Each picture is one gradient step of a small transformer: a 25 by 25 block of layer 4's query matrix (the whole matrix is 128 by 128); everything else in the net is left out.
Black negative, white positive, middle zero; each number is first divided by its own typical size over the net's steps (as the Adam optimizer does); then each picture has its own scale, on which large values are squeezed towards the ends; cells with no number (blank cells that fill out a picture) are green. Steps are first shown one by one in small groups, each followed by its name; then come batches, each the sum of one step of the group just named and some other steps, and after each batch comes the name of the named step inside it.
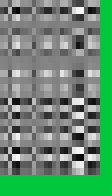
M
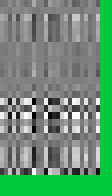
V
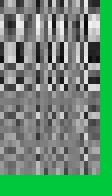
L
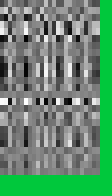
L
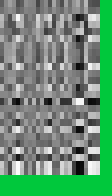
L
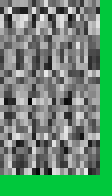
L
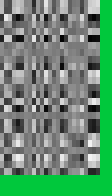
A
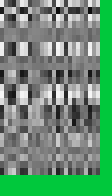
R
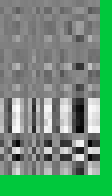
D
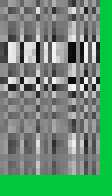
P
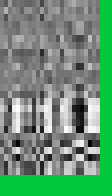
D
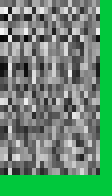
P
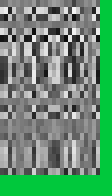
P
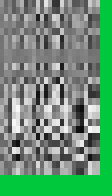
D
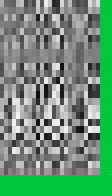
D
